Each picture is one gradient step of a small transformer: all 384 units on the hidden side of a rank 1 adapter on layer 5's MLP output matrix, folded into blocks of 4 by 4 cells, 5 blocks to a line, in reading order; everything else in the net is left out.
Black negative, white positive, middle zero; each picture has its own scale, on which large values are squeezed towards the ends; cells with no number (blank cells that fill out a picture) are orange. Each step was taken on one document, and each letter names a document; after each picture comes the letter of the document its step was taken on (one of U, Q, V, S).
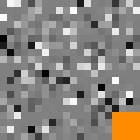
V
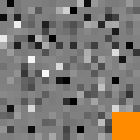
V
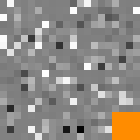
V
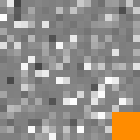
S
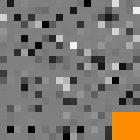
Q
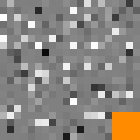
S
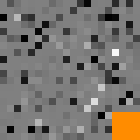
Q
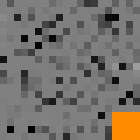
Q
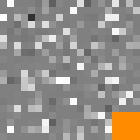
S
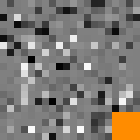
V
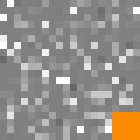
V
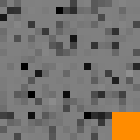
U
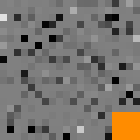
Q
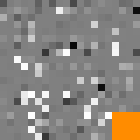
U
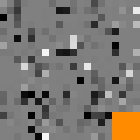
U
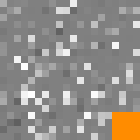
U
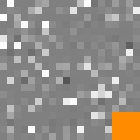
V
